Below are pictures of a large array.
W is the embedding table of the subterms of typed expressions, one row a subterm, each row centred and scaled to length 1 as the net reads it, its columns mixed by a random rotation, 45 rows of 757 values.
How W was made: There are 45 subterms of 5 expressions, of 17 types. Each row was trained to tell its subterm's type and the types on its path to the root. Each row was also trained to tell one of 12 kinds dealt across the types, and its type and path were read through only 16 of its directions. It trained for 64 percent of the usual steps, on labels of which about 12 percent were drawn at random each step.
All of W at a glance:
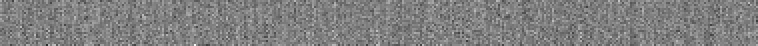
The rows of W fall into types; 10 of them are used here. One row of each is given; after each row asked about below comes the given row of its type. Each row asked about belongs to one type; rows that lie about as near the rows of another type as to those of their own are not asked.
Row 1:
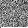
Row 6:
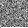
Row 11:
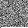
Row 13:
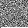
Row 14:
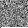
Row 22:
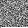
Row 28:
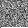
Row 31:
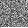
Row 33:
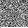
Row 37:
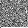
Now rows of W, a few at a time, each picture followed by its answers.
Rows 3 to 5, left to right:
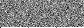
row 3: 37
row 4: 31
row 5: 14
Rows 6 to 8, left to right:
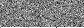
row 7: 33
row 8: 28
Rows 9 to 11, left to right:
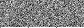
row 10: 13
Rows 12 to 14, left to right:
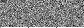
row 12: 33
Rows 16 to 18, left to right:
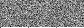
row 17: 28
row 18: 37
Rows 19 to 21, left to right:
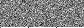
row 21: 6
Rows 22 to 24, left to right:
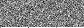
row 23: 6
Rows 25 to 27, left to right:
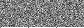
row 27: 31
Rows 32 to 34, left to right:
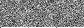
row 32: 37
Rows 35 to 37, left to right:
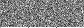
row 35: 33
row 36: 37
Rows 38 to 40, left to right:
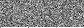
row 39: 6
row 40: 33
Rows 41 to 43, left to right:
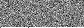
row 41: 11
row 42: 13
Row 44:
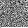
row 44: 31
